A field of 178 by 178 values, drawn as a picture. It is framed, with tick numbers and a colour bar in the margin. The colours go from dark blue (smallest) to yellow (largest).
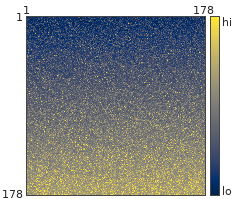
Stripes: none. Odd rows or columns: none. Slope: up to the bottom.
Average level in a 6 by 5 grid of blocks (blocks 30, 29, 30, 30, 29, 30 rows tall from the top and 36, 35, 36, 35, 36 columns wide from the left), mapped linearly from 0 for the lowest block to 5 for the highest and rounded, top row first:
00000 / 11111 / 22222 / 33333 / 44444 / 55555
